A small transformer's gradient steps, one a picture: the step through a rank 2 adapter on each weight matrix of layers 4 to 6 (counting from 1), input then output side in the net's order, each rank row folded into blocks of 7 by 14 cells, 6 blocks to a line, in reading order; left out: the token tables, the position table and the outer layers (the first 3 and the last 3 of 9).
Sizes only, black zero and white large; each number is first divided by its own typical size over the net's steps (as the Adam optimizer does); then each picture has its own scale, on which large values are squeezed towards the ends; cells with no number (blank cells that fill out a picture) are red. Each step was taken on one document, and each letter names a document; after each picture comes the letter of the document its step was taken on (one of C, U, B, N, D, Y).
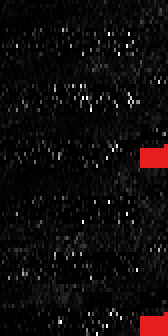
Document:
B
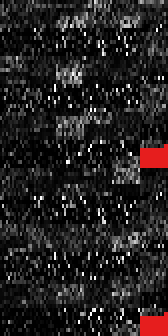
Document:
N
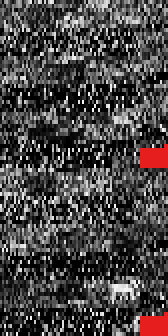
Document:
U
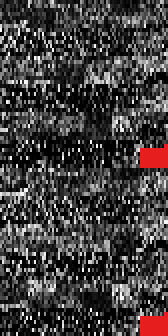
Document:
U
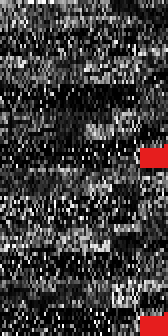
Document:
U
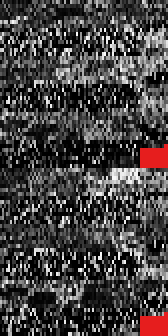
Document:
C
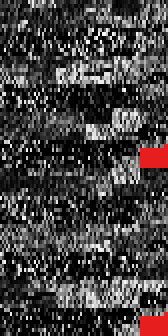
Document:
U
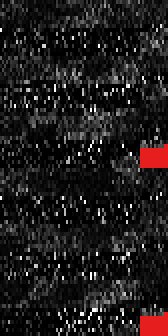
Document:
N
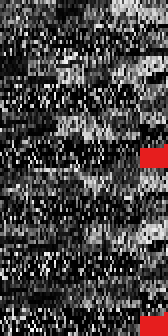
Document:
C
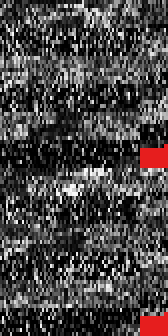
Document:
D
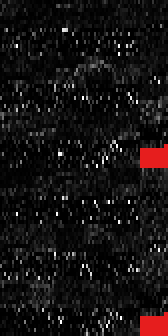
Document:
B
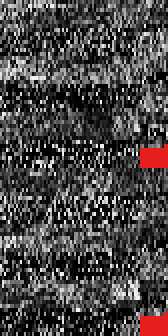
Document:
U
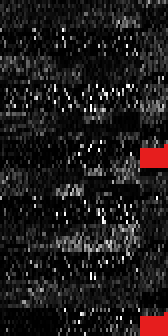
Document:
N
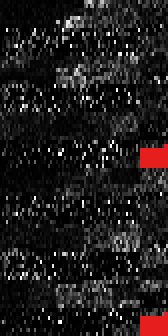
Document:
B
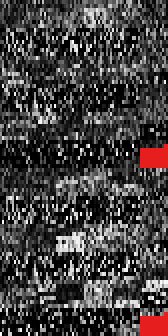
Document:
D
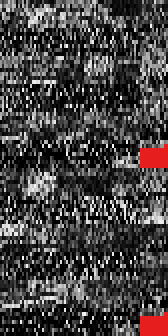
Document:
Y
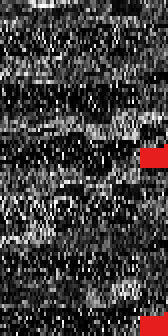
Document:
U
